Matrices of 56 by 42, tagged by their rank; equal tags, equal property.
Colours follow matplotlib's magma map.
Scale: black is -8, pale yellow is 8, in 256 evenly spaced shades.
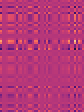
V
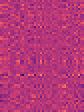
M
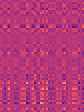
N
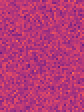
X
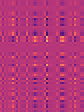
V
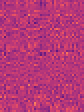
M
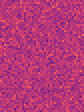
X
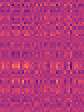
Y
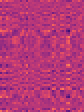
Y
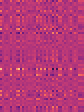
N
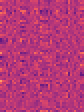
M
